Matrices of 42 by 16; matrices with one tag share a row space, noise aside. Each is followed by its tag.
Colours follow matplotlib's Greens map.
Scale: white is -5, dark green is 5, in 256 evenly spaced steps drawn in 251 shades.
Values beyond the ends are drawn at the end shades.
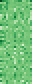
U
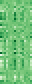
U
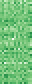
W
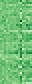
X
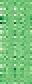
U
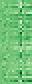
X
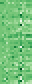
X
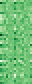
U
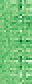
X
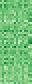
W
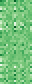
U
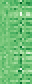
X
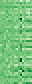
X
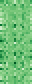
U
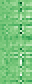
X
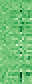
X
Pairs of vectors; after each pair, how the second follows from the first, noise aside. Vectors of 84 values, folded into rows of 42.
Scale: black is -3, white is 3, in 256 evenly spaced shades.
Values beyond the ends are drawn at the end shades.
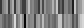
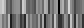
reversed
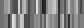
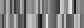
reversed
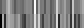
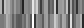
wrapped around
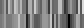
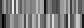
wrapped around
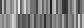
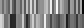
wrapped around
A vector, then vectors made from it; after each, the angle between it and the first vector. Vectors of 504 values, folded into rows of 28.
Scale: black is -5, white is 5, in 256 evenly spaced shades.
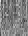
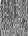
nearly parallel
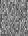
partly opposed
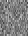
orthogonal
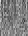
nearly parallel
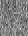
partly aligned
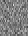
orthogonal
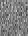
partly opposed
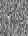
orthogonal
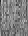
nearly opposite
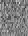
partly aligned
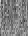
nearly parallel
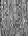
nearly opposite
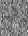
partly aligned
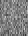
partly opposed
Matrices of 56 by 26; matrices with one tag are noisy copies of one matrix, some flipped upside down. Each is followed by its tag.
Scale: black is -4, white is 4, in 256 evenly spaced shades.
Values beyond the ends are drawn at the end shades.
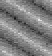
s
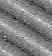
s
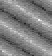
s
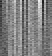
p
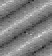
s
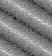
s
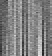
p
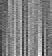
p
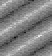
s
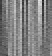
p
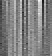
p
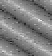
s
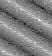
s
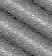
s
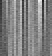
p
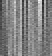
p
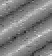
s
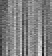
p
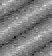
s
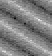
s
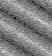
s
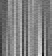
p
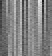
p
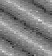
s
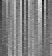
p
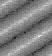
s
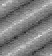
s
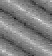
s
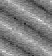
s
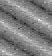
s
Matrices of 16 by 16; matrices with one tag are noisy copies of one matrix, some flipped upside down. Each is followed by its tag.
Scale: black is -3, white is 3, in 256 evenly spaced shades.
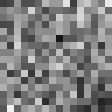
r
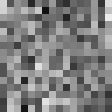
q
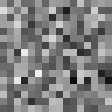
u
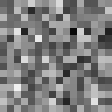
u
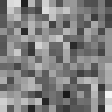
q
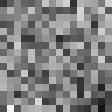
r
